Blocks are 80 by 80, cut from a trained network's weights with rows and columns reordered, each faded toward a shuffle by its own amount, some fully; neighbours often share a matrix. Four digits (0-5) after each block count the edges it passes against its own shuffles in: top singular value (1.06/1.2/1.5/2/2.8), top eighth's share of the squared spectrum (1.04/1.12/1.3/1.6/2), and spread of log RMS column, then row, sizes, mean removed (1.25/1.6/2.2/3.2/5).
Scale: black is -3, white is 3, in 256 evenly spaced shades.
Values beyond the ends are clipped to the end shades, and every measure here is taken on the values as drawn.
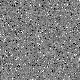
0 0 0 0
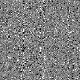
3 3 2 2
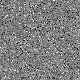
0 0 0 0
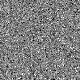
2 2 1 1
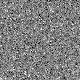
0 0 0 0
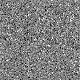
1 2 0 1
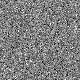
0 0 0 0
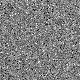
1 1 0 0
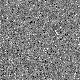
0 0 0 0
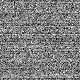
3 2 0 0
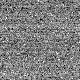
2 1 0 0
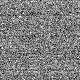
2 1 0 0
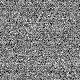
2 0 0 0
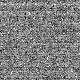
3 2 0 0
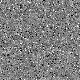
2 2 1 1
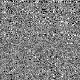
2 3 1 3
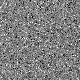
1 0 0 0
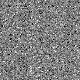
2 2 0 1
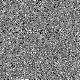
1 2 0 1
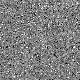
1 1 0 1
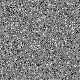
1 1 0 0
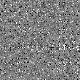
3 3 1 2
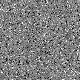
2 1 0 0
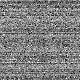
4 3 1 1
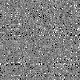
3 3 2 2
